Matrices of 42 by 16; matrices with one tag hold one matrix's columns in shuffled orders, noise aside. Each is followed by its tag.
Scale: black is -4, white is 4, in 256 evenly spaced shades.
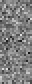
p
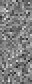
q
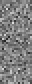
p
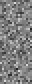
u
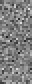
p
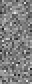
u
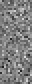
q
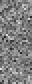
p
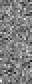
q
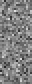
q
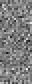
p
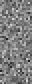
q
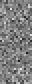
p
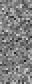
p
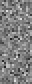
q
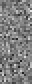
q
